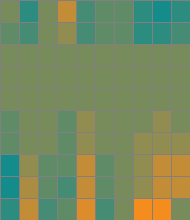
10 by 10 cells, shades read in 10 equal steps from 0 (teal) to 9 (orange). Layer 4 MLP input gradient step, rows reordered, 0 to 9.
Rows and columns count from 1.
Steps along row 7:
up same down up down same up same same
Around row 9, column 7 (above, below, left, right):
4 4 3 5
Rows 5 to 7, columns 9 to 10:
4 4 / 5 4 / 5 5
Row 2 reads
3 2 4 5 2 3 3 1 1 2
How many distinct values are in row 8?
5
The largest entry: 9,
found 2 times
